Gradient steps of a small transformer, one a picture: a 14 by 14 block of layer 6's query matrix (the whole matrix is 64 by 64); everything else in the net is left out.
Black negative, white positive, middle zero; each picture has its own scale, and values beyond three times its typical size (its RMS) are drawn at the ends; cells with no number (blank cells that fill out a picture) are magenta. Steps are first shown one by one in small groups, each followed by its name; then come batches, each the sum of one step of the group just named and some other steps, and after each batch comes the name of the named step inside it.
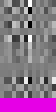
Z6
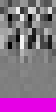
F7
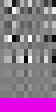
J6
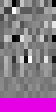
J6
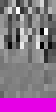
F7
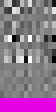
J6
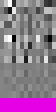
J6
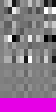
J6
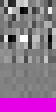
J6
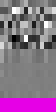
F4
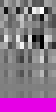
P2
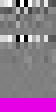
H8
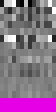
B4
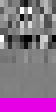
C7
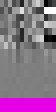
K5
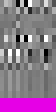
H8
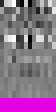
B4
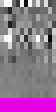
H8
